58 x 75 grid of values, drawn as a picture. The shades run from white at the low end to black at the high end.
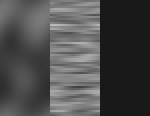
It is made of 1 by 3 panels. Panel 1,1: high, smooth. Panel 1,2: middling, streaked across. Panel 1,3: very high, flat.
